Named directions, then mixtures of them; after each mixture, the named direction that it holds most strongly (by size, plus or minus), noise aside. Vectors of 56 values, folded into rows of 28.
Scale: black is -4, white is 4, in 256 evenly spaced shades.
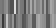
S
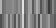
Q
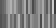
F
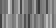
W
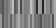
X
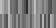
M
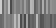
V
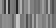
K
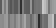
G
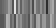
S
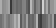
V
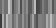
W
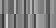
S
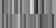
X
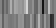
G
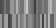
M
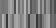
S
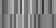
X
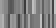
F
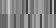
F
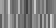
M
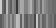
K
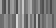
Q
